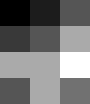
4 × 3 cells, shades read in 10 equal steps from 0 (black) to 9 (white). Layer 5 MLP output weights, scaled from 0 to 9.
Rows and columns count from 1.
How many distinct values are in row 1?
3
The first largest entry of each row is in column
3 3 3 2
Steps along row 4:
up down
